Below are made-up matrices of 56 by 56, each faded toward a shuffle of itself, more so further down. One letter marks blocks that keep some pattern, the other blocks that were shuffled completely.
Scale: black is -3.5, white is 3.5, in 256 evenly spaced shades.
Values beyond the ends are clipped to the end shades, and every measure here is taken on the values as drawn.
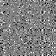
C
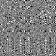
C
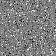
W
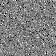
W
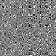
C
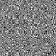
C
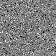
W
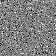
W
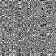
C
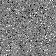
W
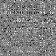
C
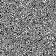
W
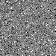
W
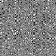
C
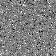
W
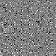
C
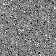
W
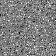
W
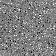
W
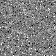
W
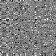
C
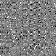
C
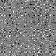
C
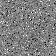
W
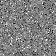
W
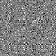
C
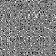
C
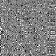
C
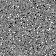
W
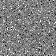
W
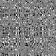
C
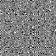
C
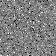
W
